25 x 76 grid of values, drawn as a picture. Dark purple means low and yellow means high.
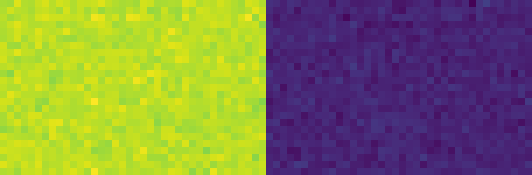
It is made of 1 by 2 panels. Panel 1,1: very high, fine-grained, faint in contrast. Panel 1,2: very low, fine-grained, faint in contrast.
